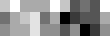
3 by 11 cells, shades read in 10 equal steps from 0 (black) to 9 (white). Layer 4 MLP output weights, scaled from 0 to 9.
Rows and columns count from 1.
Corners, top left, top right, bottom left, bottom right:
7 9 5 5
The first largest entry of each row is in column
2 4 4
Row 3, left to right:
5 6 6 8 5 5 3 5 0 2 5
